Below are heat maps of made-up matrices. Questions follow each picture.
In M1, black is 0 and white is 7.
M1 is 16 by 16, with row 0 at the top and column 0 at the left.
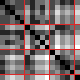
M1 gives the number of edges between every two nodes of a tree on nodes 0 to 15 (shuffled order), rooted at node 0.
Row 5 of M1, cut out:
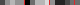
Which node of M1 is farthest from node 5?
9
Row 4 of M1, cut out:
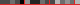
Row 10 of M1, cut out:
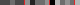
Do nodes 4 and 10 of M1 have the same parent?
yes
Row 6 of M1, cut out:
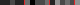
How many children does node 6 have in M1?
4
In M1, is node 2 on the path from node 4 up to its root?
no
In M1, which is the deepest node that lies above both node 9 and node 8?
6
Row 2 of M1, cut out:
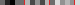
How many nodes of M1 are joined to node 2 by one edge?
1
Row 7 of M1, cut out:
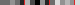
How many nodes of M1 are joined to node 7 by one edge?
2
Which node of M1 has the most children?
6
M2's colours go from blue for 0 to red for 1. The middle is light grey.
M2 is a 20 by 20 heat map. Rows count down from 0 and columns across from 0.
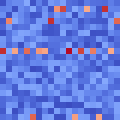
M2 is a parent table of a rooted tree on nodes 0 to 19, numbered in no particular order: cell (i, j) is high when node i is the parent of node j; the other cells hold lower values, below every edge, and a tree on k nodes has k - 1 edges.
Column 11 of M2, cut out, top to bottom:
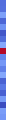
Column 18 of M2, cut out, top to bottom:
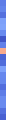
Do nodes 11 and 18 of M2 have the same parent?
yes
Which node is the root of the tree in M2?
3
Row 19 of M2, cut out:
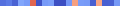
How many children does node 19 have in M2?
3
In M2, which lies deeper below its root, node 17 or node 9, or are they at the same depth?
the same depth
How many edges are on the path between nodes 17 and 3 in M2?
2
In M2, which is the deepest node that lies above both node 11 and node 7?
8
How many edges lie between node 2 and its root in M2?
2
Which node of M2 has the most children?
8
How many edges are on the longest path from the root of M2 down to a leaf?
2
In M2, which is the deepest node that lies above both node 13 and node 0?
8
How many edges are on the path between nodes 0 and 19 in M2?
3
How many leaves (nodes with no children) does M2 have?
16
